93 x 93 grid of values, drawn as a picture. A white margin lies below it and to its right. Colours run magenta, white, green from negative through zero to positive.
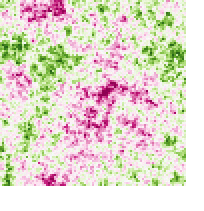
Ninth with the highest average: top right. Slope: none. Mirror symmetry: none. Ninth with the lowest average: centre. Grain: blotchy. Odd rows or columns: none.
